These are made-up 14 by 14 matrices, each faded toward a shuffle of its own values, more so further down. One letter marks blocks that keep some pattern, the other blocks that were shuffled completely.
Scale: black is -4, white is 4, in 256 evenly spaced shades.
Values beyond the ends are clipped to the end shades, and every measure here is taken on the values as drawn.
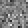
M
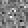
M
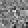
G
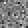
M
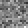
M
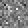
M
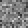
M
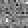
G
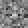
G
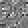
G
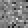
M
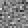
M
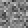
G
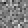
M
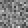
M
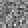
M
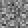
G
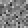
M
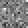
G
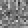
G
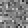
M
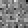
G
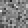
M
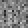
G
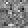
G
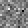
M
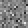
M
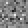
G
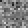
M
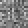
G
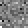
G
